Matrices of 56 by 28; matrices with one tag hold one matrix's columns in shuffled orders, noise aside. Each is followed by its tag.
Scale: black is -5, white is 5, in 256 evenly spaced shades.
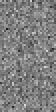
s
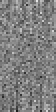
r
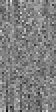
r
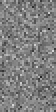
s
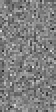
s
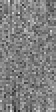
r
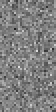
s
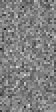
s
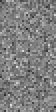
s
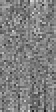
r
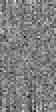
r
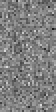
s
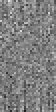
r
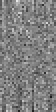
r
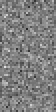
s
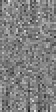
r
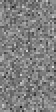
s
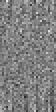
r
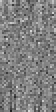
r
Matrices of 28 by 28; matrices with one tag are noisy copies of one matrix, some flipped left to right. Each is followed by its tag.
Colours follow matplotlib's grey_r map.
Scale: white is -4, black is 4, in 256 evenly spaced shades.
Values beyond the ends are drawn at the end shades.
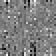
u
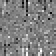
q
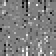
q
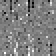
q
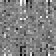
u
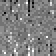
q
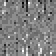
q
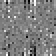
u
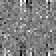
u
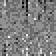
q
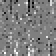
q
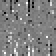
q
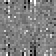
u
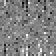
q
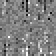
q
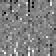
q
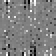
u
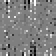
u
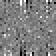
u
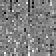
q
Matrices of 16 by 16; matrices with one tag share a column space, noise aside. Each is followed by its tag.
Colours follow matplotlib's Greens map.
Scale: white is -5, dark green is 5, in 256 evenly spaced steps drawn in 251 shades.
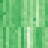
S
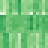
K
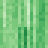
S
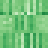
K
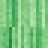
S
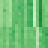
S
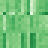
K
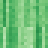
S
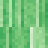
S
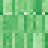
K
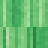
S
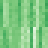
S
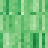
K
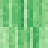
S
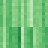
S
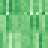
K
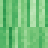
S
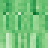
K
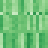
K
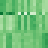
K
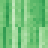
S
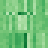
K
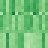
K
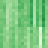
S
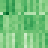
K
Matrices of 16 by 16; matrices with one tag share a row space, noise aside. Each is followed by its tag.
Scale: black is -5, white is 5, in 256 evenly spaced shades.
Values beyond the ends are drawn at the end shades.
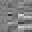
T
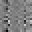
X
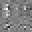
X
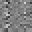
X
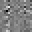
X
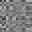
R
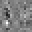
X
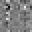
X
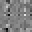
X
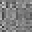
R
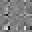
X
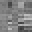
T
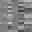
T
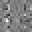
X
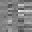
T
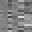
T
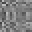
R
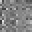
R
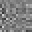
R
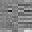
T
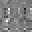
X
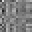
R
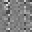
X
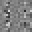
X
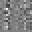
X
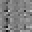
X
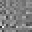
R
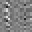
X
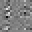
X
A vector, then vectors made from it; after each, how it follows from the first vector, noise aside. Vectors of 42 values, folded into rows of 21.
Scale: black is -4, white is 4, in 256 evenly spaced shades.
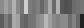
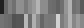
reversed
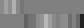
partly zeroed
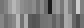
wrapped around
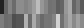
reversed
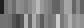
reversed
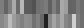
wrapped around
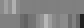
partly zeroed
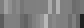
partly zeroed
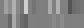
partly zeroed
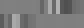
partly zeroed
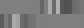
partly zeroed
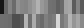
reversed
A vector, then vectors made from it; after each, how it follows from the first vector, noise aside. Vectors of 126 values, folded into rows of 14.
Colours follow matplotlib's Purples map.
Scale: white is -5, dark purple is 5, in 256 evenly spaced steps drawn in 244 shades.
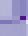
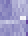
negated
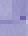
shrunk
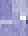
negated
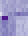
reversed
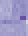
shrunk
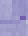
shrunk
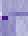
reversed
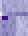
reversed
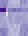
wrapped around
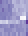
negated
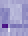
wrapped around
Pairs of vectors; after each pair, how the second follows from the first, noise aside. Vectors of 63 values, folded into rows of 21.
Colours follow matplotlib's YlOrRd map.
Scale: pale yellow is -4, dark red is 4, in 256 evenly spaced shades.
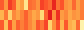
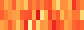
shuffled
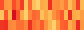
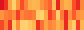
wrapped around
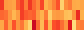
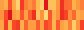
shuffled
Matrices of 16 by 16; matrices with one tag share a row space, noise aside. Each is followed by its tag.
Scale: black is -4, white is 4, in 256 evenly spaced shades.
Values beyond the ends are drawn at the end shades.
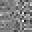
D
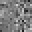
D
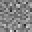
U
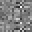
D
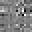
D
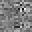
D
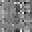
D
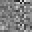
D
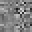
D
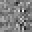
D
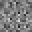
U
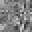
D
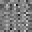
U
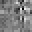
D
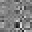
D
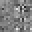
D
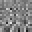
U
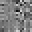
D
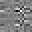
D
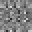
U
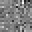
D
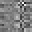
D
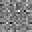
U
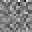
U
